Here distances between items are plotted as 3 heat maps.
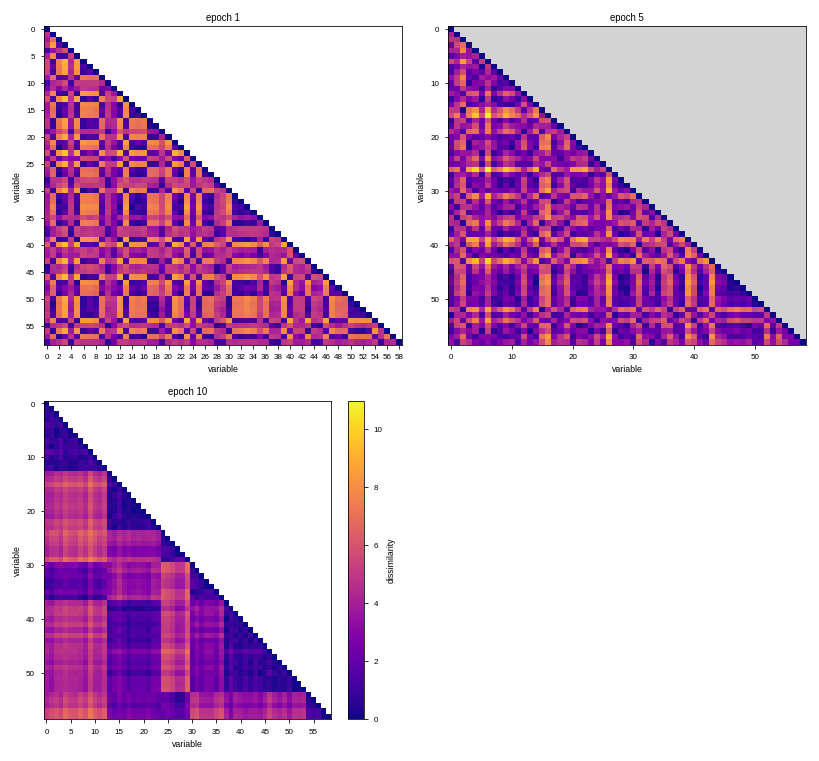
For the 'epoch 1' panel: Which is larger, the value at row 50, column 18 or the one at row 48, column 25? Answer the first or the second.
the second
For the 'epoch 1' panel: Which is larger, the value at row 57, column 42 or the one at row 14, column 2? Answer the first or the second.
the first
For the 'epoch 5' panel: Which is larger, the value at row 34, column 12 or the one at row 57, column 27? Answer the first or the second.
the first
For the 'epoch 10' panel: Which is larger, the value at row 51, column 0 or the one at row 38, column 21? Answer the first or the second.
the first
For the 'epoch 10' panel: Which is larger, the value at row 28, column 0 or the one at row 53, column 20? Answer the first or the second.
the first
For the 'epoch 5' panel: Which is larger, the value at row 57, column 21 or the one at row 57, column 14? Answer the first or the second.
the first
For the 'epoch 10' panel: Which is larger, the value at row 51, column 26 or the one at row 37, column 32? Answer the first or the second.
the first
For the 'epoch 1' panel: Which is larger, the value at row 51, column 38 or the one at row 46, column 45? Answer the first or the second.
the second
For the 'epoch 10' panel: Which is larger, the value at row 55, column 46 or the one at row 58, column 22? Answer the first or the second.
the first
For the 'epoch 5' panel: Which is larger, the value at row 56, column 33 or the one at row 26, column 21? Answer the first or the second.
the second
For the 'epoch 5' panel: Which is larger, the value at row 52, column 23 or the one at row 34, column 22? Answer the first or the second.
the first
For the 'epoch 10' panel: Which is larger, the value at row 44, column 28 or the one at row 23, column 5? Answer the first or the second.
the second
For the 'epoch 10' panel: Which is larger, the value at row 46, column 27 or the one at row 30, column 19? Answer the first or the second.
the first
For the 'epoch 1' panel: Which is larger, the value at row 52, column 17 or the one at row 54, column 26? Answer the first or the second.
the second
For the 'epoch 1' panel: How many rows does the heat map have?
59
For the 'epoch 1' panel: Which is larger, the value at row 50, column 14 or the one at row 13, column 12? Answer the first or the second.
the second
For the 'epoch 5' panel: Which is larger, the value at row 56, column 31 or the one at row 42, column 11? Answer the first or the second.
the first
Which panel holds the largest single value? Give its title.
epoch 5
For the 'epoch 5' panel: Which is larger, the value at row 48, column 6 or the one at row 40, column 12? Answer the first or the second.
the first
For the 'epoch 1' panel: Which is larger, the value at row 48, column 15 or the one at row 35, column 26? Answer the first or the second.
the second
